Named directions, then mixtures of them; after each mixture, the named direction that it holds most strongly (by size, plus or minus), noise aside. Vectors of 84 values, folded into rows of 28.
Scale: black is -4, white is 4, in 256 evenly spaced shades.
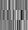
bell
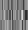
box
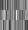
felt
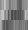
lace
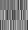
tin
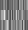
felt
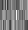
felt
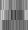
lace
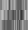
lace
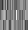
felt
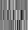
bell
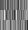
tin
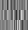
bell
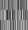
tin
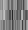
box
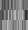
lace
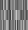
bell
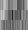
lace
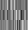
bell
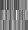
felt
